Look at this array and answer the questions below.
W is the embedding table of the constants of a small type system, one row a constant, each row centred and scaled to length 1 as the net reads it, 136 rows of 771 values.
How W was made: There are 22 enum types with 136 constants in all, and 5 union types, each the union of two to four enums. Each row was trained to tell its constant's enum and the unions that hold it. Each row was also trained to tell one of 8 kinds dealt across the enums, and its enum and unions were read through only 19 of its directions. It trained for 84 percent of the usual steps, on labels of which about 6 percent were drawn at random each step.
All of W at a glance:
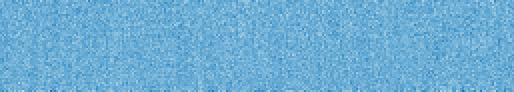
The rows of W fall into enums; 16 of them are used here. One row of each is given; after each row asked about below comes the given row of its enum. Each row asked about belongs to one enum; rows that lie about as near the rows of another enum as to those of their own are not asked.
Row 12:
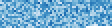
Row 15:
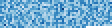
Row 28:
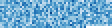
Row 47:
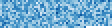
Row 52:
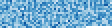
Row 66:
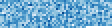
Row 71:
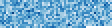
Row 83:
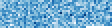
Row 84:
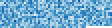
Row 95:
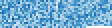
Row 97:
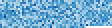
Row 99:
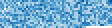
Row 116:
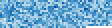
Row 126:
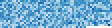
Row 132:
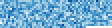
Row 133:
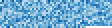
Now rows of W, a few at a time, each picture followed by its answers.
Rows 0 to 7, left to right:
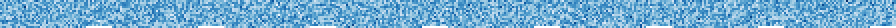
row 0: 52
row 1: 95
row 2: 95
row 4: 47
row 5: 95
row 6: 71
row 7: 47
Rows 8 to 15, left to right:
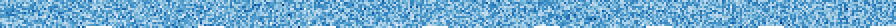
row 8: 116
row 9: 116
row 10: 66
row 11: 95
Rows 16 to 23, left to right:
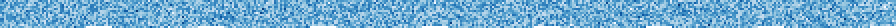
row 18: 97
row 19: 47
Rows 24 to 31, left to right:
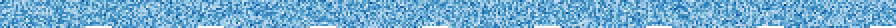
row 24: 99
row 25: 15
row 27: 47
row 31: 84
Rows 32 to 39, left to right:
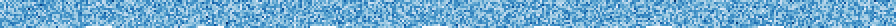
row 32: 99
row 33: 126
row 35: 52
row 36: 52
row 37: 95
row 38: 52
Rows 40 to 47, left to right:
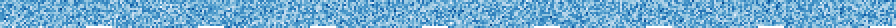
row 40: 126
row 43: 97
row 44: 28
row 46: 71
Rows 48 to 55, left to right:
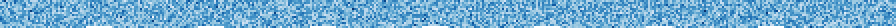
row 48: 52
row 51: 95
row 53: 52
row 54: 116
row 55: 97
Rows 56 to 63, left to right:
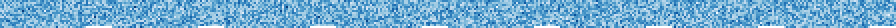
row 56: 99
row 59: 97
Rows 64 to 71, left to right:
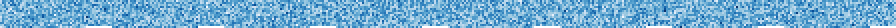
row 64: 71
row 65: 84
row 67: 126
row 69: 71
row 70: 99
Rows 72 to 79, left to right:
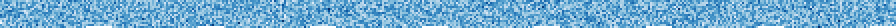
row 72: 132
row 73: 84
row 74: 95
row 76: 99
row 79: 28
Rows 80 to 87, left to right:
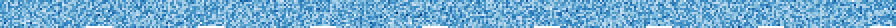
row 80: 15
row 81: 84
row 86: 47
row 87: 12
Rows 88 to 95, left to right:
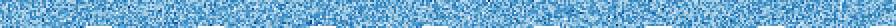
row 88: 12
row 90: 52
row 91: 66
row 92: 126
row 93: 116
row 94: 12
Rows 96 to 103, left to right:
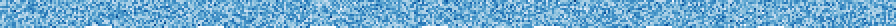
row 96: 84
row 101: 116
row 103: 66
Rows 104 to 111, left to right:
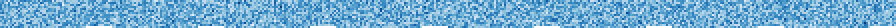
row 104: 15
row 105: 116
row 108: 12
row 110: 15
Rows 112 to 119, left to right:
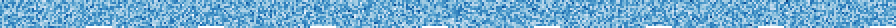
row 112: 84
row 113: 84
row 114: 28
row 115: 116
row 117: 97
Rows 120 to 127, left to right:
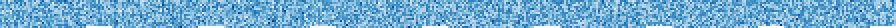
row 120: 66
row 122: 83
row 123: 97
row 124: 99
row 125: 66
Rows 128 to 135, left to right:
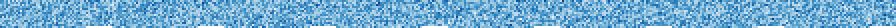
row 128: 66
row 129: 97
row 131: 99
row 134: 47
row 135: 66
